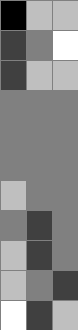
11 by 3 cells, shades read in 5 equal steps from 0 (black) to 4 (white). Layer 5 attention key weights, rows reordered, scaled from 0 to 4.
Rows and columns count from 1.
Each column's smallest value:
0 1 1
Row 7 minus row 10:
0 0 1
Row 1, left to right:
0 3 3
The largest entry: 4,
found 2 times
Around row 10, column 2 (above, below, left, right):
1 1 3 1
